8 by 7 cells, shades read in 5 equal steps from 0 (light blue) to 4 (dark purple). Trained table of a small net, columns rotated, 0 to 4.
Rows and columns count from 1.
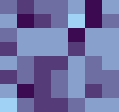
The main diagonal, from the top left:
2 4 1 1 1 2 2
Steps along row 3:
down same same up down same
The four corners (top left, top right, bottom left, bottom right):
2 1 0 1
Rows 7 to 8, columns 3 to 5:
3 2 1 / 3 3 2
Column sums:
13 19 19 16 13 18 11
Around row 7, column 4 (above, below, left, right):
2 3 3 1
